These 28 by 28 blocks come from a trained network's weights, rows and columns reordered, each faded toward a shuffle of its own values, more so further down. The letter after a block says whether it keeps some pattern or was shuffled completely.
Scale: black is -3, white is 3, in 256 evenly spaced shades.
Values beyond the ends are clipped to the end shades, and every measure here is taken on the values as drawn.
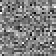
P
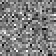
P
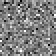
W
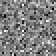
W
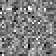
P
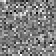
P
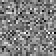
P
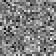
P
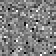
W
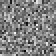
W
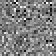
P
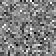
W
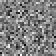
P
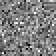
W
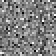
W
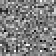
P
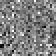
P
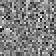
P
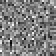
P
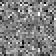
P
